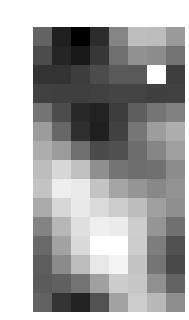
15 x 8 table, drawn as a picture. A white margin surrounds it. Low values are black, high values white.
The top left is the ninth with the lowest average. The top right is the roughest part. The ninth with the highest average is the bottom middle. There are no regular stripes. A single lone cell is far higher than the cells round it. On average the colour sits 50% of the way up the scale.
